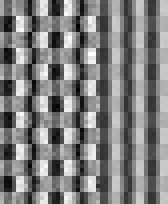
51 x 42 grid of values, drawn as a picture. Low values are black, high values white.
Seam: vertical, 60% of the way across, the right part calmer. Slope: none. Average level on the scale: 50%. Stripes: upright, repeating 7 times.
